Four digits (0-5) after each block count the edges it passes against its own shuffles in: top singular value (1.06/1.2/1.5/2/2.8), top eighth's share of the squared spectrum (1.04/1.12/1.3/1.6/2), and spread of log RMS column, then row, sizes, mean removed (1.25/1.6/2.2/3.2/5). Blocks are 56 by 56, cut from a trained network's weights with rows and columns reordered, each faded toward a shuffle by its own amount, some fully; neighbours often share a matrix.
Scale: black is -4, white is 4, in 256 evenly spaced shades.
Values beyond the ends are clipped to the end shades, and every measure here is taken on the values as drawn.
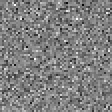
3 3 0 1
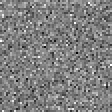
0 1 0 0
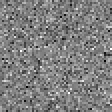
0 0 0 0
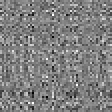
4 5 3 3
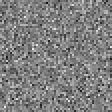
0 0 0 0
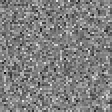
1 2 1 0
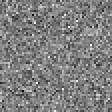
2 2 0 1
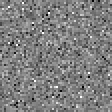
0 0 0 0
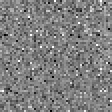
1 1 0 1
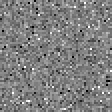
0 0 0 0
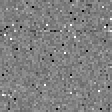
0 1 0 0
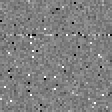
2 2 0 0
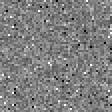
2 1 0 0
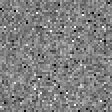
2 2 0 0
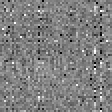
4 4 2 1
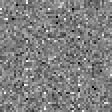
3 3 1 1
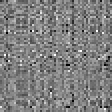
4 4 2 3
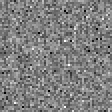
1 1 0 0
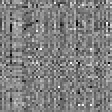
4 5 2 3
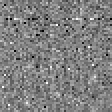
3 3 0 1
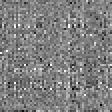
3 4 1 3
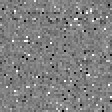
1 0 0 1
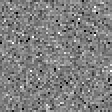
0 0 0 0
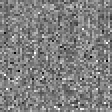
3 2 0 1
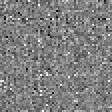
3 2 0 1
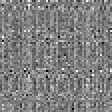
4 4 1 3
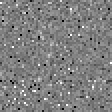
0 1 0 0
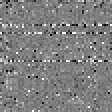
4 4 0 2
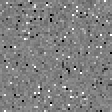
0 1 0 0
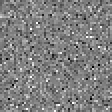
2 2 0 0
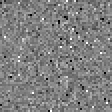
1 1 0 0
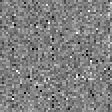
2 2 1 0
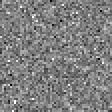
0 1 0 0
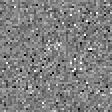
0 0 0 0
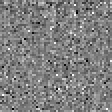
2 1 0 1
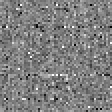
2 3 0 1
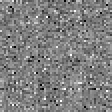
2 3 0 2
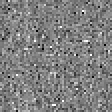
2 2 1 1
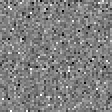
1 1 0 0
